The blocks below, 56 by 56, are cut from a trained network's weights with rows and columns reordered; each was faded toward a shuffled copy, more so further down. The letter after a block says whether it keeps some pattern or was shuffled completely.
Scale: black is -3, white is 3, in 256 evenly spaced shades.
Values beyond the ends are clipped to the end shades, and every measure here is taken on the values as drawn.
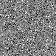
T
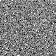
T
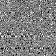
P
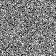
T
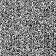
P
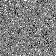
T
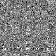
P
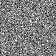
T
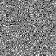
P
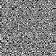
P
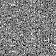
P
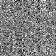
P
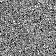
T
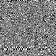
P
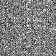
P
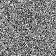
T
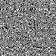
P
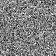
T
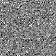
P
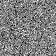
T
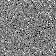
T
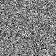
P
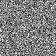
T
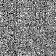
P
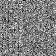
P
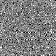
P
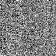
P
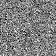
P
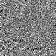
P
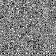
P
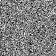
T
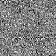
P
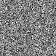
T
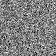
T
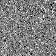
T
